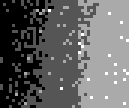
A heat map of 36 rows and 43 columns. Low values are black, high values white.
A vertical seam about 60% of the way across splits the table, and the right part is higher. The middle right is the smoothest part. The field climbs toward the right. No regular stripes run through it.
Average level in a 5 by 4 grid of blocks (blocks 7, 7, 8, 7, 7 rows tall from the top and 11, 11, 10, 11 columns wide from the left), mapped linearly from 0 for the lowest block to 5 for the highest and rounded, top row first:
0 2 3 5 | 0 2 3 5 | 0 2 4 5 | 0 2 4 5 | 1 2 4 5
